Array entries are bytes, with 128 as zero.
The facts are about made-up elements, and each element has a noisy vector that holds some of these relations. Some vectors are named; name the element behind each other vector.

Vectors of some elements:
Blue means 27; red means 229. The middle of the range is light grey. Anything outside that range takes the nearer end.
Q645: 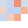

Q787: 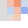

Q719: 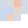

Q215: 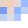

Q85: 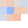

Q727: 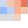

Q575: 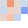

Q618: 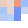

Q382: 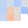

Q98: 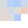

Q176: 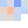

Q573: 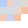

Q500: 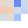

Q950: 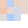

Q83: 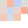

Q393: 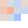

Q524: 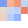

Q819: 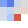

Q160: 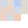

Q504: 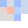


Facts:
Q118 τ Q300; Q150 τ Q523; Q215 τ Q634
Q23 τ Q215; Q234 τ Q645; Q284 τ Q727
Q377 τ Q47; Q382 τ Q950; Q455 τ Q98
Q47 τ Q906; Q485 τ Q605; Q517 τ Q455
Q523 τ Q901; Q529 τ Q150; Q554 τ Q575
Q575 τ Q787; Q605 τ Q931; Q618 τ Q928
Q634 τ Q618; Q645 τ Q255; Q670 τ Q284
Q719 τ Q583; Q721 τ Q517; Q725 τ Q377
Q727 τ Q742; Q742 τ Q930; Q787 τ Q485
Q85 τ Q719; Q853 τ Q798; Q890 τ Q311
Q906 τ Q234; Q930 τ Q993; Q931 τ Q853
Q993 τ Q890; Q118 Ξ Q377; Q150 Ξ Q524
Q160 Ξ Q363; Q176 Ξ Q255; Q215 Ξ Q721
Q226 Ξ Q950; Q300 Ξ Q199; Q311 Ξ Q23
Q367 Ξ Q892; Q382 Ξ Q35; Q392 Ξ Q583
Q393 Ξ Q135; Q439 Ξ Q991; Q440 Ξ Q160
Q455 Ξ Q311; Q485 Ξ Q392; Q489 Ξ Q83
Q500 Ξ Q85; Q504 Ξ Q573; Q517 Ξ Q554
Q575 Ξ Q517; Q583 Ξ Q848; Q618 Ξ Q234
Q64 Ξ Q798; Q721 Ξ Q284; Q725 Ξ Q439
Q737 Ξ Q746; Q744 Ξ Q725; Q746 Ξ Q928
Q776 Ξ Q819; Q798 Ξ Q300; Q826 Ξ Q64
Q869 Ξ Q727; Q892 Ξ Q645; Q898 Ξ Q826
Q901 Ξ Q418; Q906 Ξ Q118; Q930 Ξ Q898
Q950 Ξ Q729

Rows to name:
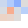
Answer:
Q901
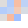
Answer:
Q523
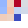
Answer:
Q150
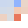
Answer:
Q35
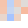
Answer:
Q729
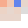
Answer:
Q746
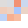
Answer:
Q47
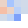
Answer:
Q226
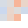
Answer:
Q725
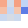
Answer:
Q485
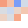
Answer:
Q928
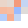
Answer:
Q906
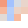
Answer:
Q848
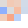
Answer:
Q517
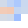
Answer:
Q367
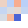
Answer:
Q455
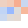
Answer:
Q23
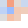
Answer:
Q554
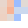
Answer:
Q489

